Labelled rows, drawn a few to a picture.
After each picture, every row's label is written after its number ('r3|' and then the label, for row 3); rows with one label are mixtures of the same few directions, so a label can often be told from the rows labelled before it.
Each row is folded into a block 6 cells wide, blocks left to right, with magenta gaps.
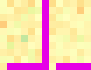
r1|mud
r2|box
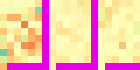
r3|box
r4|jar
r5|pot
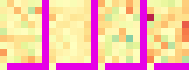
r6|box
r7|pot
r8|box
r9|pot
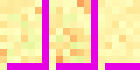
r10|box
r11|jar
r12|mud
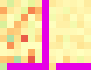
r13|mud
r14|mud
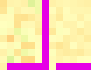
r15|jar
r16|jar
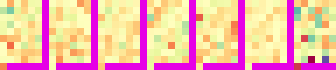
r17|pot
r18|jar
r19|pot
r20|pot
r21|pot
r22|mud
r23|mud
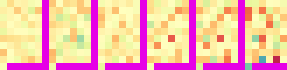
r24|box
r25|box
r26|mud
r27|mud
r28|mud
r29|mud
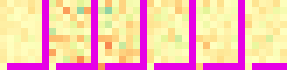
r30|box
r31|box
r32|pot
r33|box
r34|pot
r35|mud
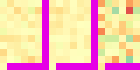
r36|box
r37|pot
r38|box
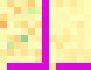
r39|mud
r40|pot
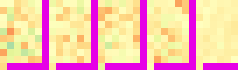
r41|jar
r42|box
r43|pot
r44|jar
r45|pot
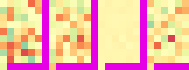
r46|jar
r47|box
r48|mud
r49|mud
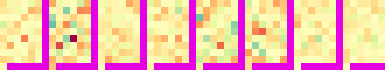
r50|mud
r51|mud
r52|jar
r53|box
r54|pot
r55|jar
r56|mud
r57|box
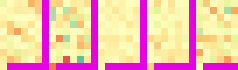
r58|jar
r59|mud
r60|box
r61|pot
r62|box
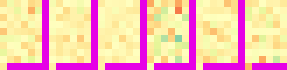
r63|box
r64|box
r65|mud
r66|box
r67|jar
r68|mud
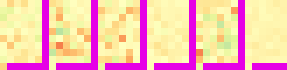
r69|pot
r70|jar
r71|mud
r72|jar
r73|box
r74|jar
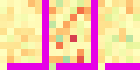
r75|jar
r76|mud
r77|box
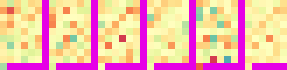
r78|pot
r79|mud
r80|mud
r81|pot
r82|mud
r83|mud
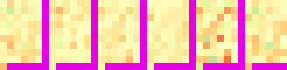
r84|pot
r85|pot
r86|mud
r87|pot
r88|mud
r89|pot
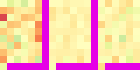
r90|pot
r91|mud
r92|mud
